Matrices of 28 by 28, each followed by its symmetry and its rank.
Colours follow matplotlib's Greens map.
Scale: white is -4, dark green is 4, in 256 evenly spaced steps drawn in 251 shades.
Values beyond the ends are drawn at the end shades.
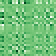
antisymmetric, rank two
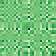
symmetric, rank two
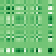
symmetric, rank one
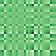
symmetric, rank one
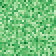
neither, full rank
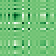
symmetric, rank one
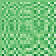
antisymmetric, rank two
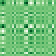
symmetric, rank one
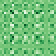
symmetric, rank two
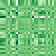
antisymmetric, rank two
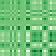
symmetric, rank one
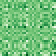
antisymmetric, rank two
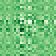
antisymmetric, rank two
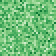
neither, full rank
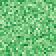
neither, full rank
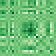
symmetric, rank two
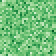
neither, full rank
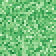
neither, full rank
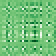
antisymmetric, rank two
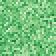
neither, full rank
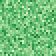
neither, full rank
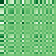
symmetric, rank one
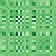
symmetric, rank two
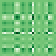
symmetric, rank one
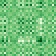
symmetric, rank two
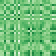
symmetric, rank two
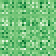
antisymmetric, rank two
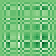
symmetric, rank one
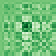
symmetric, rank two
